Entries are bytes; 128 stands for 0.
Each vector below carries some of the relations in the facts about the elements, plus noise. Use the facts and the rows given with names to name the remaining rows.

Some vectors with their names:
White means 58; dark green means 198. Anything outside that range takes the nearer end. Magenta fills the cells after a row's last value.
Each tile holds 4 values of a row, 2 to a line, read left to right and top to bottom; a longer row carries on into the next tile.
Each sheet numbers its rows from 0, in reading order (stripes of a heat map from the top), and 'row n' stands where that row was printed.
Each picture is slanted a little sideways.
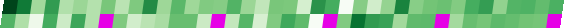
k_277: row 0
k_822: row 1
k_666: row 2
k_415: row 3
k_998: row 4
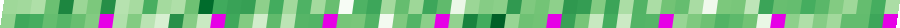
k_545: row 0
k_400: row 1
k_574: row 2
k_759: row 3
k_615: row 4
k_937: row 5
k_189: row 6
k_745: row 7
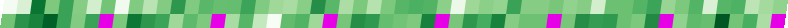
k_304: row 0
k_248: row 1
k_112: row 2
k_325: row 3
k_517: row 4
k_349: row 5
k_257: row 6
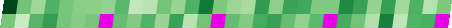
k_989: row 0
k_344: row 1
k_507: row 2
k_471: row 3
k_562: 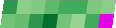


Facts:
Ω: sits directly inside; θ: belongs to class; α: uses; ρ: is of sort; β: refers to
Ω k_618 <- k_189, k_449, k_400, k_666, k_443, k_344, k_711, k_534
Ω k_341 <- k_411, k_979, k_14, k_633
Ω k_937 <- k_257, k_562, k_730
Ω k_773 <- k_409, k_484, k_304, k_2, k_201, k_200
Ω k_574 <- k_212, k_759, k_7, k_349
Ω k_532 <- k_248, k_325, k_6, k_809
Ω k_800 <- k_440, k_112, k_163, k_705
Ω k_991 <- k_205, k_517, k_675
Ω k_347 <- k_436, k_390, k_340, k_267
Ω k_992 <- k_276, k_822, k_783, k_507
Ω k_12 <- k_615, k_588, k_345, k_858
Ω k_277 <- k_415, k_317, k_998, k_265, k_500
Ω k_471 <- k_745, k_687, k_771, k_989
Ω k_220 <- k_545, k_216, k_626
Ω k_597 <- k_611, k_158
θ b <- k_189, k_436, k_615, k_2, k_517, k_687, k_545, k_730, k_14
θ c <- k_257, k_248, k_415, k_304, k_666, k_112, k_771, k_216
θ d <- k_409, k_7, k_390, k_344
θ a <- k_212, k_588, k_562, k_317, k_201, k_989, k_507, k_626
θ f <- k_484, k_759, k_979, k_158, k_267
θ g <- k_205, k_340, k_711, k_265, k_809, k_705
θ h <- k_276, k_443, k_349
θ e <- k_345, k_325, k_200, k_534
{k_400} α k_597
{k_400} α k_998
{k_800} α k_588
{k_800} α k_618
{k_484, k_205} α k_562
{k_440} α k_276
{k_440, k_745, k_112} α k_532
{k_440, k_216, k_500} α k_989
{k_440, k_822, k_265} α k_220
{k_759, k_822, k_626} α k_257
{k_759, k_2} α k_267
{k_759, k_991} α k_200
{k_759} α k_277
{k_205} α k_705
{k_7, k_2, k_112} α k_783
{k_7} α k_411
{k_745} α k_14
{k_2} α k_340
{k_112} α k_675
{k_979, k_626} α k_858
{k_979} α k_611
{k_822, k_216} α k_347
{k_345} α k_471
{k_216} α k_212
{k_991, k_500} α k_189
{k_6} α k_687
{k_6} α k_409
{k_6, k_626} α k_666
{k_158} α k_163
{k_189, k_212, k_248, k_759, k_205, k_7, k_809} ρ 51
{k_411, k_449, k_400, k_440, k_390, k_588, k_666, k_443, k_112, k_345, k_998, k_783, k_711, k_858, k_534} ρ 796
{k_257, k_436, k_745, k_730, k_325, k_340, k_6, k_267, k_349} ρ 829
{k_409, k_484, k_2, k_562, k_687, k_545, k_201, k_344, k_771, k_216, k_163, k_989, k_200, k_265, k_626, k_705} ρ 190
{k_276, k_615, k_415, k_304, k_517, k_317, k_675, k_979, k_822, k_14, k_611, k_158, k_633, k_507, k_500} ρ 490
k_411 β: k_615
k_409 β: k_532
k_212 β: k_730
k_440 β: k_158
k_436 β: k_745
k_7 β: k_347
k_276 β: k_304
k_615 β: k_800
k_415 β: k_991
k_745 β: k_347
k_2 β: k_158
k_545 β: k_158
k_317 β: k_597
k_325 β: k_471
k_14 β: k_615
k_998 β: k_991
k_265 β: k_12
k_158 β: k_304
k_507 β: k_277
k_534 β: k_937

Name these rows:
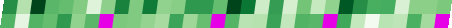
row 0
k_409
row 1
k_390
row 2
k_532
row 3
k_991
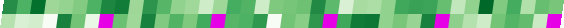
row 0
k_440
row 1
k_200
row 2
k_265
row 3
k_809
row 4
k_6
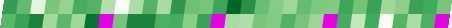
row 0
k_340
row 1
k_158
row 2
k_783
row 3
k_7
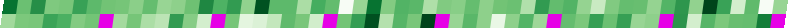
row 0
k_588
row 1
k_449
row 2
k_626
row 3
k_484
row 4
k_216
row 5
k_276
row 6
k_773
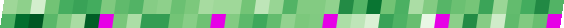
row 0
k_705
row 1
k_675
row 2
k_14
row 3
k_858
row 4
k_345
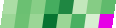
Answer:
k_687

